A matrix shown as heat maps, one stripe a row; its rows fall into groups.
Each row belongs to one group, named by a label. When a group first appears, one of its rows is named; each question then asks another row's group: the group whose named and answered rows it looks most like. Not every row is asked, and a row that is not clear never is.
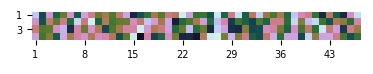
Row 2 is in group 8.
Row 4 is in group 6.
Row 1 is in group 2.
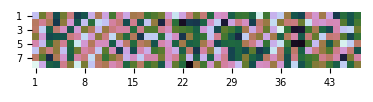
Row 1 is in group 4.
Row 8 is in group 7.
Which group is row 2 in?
6
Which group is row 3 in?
7
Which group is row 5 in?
7
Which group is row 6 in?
8
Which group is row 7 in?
8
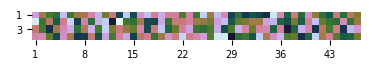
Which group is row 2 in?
4
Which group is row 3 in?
2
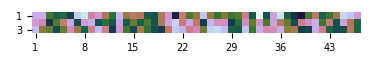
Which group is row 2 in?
4
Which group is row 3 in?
4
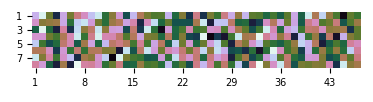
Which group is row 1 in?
6
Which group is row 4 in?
7
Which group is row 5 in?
2
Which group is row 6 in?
8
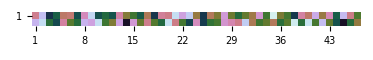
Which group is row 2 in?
6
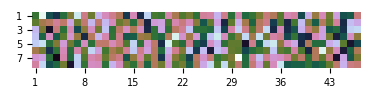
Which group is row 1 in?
6
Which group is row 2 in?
2
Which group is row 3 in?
2
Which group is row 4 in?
4
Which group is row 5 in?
6
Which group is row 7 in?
7
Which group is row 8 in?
7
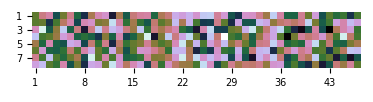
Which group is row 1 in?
4
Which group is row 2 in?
2
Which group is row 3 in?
7
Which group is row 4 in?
4
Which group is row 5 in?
4
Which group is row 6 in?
2
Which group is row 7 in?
4
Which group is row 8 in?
7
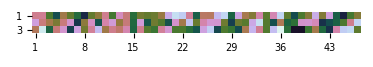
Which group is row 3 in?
7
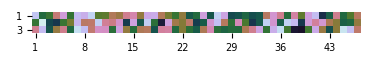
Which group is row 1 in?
8
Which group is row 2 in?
6
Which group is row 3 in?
7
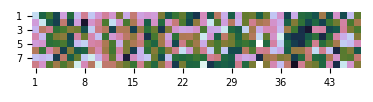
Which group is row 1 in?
8
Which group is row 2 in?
7
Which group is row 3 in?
4
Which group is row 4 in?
7
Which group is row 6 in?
4
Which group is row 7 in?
6
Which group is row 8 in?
7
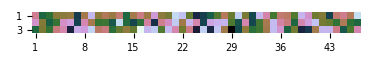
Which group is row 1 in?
2
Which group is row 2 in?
4
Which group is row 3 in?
8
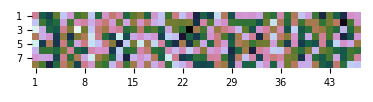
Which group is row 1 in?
2
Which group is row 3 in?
7
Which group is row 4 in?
6
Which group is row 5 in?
8
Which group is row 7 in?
6
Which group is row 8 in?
2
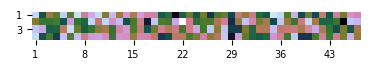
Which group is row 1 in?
8
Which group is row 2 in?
2
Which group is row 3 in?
4
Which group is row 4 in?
8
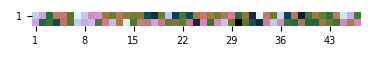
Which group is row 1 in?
7
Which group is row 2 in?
8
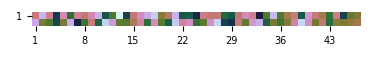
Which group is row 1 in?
6
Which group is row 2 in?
2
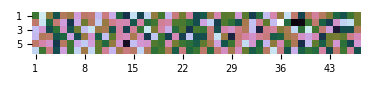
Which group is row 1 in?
6
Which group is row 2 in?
7
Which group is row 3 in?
6
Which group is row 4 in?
2
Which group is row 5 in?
6
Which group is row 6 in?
8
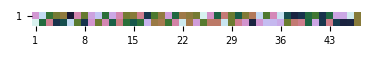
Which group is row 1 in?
7
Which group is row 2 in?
4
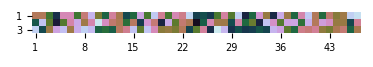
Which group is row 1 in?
2
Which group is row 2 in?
6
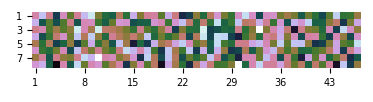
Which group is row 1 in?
6
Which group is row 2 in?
2
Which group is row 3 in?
7
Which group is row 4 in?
8
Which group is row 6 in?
8
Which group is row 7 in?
6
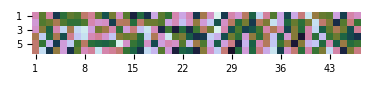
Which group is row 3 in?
8
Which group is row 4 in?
6
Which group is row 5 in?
4
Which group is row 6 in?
6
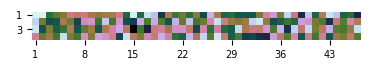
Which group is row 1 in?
6
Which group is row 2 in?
2
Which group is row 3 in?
2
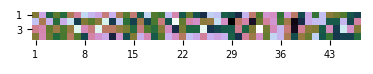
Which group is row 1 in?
6
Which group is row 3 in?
7
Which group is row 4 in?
4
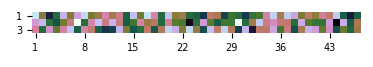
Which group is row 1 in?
6
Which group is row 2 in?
7
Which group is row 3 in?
4
